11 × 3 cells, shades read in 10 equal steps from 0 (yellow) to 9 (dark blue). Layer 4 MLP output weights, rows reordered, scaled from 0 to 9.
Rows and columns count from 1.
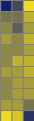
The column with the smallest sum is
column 3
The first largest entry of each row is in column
1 1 2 2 1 1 1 1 1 3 3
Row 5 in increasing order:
3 4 4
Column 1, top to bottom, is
9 5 4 3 4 4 3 4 4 3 0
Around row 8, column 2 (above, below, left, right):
3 3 4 3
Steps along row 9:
down same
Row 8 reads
4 3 3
